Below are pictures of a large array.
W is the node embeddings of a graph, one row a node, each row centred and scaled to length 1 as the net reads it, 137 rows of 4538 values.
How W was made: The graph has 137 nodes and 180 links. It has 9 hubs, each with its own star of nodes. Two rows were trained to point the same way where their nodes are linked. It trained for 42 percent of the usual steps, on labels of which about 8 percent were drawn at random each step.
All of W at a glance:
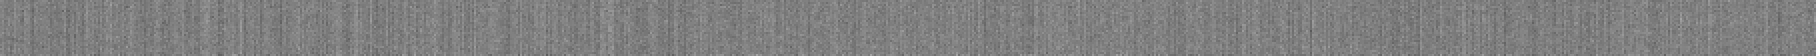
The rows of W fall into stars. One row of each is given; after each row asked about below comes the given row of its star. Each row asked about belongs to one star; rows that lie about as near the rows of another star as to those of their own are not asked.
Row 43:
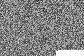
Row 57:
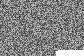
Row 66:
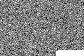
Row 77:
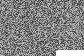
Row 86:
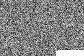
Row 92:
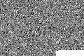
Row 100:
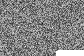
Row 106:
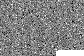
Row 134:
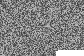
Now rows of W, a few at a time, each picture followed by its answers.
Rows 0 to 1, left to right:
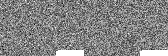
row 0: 92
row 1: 43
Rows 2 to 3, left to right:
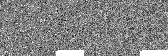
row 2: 134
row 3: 86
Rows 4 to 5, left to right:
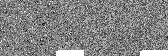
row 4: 43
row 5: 100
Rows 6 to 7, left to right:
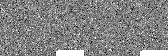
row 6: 134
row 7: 106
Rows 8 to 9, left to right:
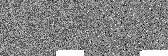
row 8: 66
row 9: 57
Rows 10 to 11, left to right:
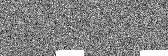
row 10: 43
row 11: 43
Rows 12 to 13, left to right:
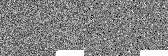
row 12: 134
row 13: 86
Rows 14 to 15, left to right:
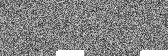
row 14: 100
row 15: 66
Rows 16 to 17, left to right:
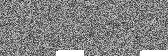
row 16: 106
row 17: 66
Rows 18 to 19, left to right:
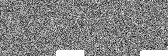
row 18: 43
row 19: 66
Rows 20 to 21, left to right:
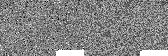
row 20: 86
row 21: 134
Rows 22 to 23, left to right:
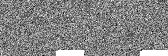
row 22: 77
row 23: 66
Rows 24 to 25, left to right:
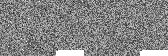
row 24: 92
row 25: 100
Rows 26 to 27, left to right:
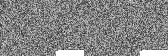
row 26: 134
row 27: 100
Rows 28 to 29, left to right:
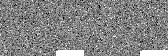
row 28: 77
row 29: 106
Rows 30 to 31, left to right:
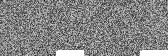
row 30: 86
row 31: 77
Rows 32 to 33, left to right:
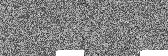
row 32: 77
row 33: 92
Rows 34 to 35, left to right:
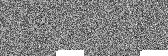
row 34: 43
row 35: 66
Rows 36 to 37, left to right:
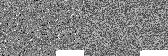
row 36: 57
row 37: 92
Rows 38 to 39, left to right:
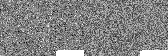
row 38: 134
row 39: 43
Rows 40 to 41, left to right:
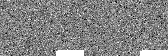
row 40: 134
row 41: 86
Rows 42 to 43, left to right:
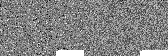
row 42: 86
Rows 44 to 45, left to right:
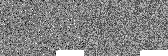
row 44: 77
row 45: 86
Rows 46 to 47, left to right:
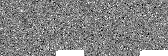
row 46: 43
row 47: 100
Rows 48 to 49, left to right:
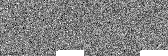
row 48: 86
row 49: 92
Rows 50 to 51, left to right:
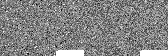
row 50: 43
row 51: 43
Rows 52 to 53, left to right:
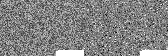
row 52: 57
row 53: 57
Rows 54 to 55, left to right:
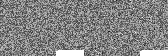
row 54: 86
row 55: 86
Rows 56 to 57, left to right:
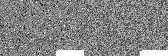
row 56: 57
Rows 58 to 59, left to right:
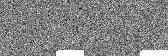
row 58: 66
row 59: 66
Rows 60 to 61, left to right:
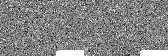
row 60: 43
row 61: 134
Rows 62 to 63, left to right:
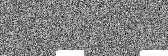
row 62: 100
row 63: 57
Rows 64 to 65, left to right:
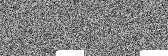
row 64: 66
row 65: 43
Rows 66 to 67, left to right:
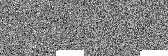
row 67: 100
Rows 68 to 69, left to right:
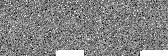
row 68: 92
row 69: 106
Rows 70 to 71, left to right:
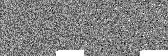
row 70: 100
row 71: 77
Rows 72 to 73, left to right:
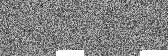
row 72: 66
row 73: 57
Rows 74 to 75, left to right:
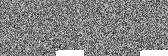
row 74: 106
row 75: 106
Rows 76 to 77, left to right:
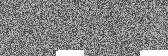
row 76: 66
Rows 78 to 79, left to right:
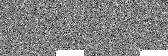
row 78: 106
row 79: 86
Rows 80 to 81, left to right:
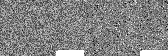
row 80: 134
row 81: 66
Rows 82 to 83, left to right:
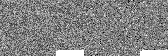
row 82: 86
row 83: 86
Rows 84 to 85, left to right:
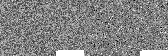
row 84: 77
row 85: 66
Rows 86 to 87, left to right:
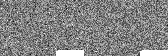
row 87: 106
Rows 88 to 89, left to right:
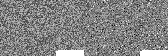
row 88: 43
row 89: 100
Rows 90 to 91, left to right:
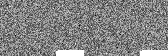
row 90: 100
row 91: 77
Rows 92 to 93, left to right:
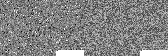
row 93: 92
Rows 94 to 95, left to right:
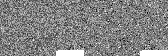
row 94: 43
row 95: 43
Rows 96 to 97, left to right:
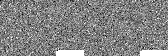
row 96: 134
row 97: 57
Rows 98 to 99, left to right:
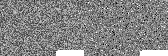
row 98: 134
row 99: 100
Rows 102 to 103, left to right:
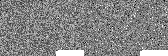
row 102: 100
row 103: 106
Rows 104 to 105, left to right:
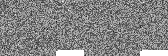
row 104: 100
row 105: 100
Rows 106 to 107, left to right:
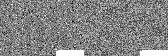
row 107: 92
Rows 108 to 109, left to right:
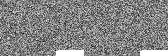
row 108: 43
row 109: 106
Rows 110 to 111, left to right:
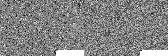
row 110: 77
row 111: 134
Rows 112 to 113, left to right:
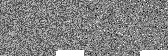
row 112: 66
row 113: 92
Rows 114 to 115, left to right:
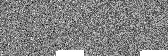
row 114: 43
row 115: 134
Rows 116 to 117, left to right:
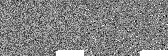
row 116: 134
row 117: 134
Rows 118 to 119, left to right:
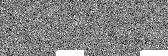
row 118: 134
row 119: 77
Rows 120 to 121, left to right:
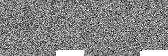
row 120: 77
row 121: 134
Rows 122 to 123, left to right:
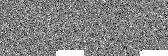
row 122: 134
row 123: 100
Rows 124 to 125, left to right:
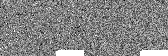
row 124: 57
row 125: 77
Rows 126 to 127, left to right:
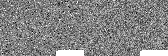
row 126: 92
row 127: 66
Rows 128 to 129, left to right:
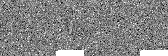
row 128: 57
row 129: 86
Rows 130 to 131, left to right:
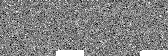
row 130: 66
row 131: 100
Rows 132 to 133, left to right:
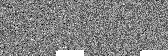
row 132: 43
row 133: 57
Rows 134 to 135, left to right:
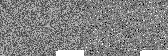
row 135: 92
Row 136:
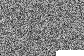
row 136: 106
